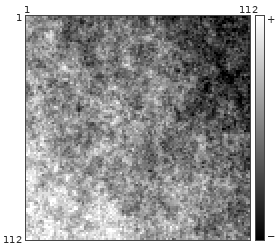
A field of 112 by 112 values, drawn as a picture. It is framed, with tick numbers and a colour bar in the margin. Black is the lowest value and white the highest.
Values rise toward the bottom left. No regular stripes run through it. The ninth with the lowest average is the top right. The texture is blotchy.
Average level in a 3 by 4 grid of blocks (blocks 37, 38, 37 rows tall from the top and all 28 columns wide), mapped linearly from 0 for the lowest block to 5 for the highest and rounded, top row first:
3 2 2 0
4 3 2 1
5 4 3 2
